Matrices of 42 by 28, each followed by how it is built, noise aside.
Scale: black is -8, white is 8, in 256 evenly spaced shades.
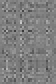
low rank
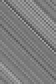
Toeplitz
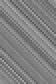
Toeplitz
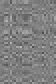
low rank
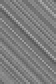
Toeplitz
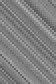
Toeplitz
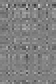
low rank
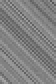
Toeplitz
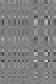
low rank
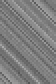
Toeplitz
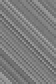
Toeplitz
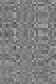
low rank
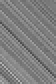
Toeplitz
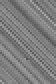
Toeplitz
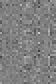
low rank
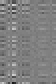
low rank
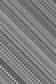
Toeplitz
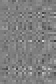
low rank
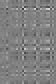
low rank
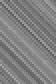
Toeplitz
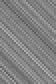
Toeplitz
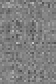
low rank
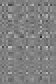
low rank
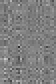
low rank
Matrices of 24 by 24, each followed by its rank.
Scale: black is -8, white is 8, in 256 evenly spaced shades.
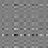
one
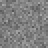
full rank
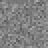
full rank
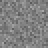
full rank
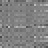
two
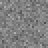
full rank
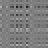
one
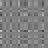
one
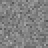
full rank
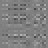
two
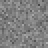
full rank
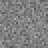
full rank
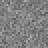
full rank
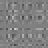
two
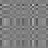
one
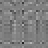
two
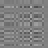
one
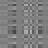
one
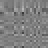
two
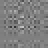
two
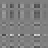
one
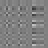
one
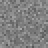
full rank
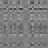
two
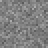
full rank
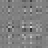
two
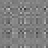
two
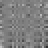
two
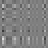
one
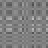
one
